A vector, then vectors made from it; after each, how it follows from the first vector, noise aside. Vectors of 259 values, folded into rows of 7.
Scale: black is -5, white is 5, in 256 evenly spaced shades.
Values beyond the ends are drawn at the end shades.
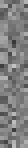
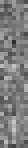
sign-scrambled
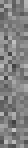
sign-scrambled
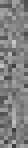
sign-scrambled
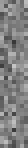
sign-scrambled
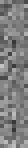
sign-scrambled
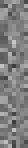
negated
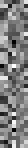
scaled up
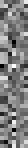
scaled up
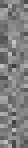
negated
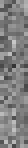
sign-scrambled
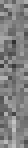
sign-scrambled
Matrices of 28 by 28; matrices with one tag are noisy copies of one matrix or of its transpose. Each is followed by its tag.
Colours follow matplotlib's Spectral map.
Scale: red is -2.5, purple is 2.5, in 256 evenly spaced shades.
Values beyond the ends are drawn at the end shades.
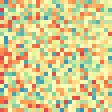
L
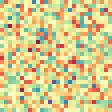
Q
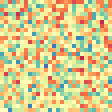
L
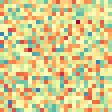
Q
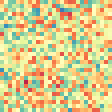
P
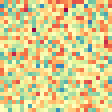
L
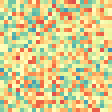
P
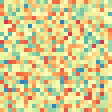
Q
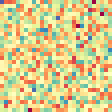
Q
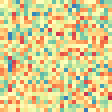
P
